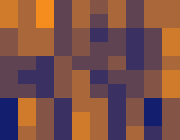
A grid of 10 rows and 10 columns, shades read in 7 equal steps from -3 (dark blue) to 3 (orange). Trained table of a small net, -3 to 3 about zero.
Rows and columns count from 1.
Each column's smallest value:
-3 -2 -2 -2 -1 -2 -2 -2 -3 0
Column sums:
-8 5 2 -10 8 -5 -9 -9 -9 11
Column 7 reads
1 1 -1 -1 0 -1 -2 -2 -2 -2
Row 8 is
-3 2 0 -2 1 1 -2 0 -3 0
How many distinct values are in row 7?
5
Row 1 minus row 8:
5 -1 3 1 0 -1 3 -1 4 1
